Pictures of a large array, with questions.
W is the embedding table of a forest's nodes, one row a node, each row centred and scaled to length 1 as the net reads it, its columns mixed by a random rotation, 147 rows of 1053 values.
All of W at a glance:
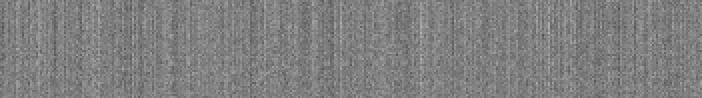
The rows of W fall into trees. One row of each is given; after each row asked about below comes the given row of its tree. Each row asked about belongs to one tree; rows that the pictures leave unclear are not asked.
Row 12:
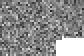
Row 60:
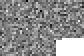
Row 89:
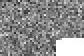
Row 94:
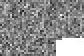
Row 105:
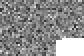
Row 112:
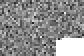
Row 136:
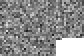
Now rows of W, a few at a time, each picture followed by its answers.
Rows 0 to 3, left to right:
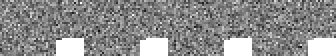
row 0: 136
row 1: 105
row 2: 60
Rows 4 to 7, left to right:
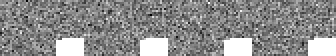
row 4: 60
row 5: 89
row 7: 94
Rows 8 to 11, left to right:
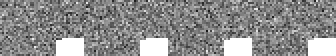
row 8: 136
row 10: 60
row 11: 89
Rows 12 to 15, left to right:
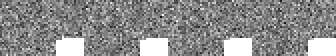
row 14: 89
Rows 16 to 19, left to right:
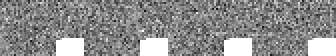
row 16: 89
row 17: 105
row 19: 89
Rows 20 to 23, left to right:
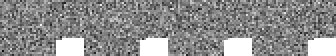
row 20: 94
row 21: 112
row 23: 136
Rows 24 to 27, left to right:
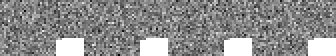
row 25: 105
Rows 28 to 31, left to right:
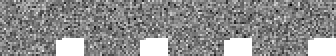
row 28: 94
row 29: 89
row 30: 136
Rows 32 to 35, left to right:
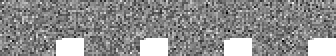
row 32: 89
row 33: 89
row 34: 89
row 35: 89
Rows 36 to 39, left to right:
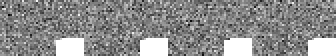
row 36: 89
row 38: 105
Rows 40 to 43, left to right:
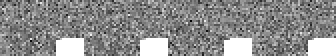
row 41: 89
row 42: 105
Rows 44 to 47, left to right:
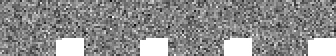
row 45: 60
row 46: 12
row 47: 89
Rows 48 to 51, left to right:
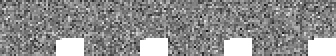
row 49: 89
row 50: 105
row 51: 94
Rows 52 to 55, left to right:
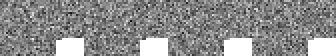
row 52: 136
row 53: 94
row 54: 89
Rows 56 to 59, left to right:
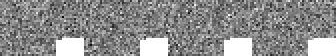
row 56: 94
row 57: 60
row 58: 94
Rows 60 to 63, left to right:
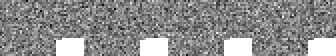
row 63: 136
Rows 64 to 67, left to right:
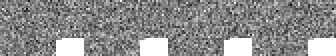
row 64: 89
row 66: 112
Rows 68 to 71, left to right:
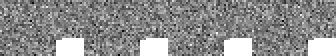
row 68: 105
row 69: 105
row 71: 105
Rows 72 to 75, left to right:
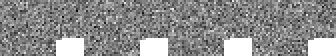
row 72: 94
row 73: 89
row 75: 12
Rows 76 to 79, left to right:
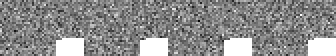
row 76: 105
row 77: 136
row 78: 105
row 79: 105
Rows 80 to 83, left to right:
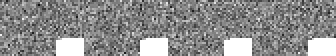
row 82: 89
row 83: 89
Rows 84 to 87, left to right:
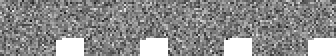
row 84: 105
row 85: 112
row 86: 112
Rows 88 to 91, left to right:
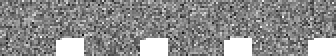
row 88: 112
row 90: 94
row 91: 136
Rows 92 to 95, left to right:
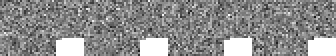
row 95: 94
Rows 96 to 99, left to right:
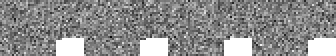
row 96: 94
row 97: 136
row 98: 94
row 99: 105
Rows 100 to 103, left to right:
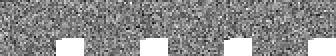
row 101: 89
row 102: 136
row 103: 89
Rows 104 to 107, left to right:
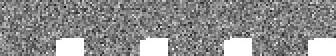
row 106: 12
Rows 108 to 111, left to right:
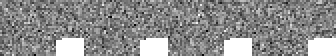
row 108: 105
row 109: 60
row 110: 105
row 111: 60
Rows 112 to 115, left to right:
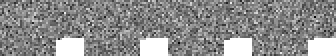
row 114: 136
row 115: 94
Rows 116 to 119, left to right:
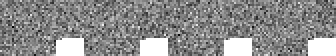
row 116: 105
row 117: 112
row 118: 112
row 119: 12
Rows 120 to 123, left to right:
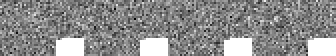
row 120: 112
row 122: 94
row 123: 89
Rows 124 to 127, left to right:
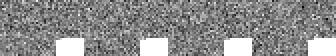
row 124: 89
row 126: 89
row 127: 94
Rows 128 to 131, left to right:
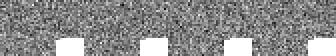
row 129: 89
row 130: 105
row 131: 12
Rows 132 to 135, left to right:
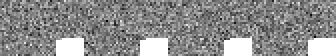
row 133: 105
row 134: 136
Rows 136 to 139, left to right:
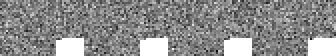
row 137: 60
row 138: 12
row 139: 112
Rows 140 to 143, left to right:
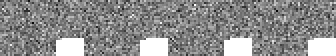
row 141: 105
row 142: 94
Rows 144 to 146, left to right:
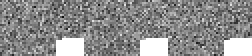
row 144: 94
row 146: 136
